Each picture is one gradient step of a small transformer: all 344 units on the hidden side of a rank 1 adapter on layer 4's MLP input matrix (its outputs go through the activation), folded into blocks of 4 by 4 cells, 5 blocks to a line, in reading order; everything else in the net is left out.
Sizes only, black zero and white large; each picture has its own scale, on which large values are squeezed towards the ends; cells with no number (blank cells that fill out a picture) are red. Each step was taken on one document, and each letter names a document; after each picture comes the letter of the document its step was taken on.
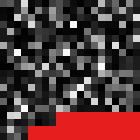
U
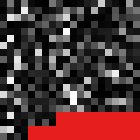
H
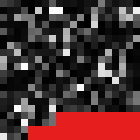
U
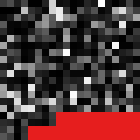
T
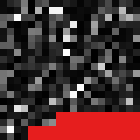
U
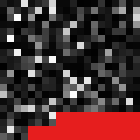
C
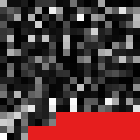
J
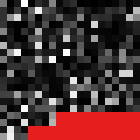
C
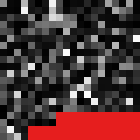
T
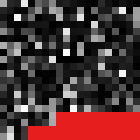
C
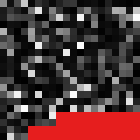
C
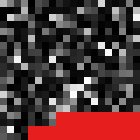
T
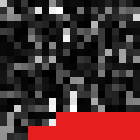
C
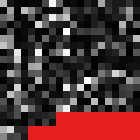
H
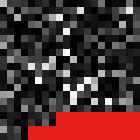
H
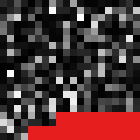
J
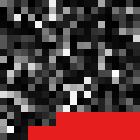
H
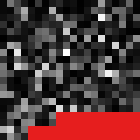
U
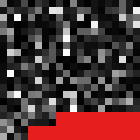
J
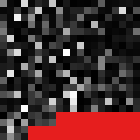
C
